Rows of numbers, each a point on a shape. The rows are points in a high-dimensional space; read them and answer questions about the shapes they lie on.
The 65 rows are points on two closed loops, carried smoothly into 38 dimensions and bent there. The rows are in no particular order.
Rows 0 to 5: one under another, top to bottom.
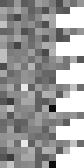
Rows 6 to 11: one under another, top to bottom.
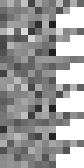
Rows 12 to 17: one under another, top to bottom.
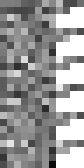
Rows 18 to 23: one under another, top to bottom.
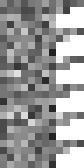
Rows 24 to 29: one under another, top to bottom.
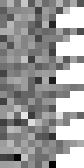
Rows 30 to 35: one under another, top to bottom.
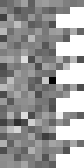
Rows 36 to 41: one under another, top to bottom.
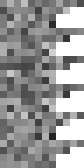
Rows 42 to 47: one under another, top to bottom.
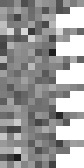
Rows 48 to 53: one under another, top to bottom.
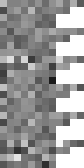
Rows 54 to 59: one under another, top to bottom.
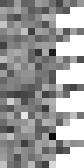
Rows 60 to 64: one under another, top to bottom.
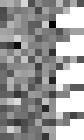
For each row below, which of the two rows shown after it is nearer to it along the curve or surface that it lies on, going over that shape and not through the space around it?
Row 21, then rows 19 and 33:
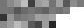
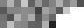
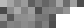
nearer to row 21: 19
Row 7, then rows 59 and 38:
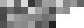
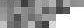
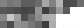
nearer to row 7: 38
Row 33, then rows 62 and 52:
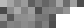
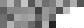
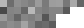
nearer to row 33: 52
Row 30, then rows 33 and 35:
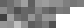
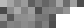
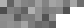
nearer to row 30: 35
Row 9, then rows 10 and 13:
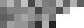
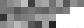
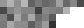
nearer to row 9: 10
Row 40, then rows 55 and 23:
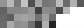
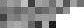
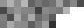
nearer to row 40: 55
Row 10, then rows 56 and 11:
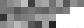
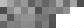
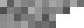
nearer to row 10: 11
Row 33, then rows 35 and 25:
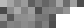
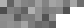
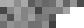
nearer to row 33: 25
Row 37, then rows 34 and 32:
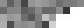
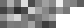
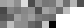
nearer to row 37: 34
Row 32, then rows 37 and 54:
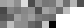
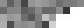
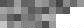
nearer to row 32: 54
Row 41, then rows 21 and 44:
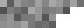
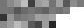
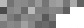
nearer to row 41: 44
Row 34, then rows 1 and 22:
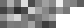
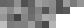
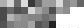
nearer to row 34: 22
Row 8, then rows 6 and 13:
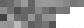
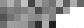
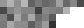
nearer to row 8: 6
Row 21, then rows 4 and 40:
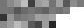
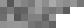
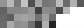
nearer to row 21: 40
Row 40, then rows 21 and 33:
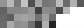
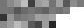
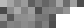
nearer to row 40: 21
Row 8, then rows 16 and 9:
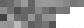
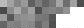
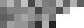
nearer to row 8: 9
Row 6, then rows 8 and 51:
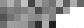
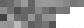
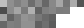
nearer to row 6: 8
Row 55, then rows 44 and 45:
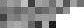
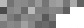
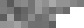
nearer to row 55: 45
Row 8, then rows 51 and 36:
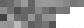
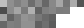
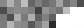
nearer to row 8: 51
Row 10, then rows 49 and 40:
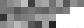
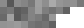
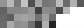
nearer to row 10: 40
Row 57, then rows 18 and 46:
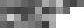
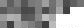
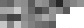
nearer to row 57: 18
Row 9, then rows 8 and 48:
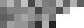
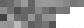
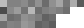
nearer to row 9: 8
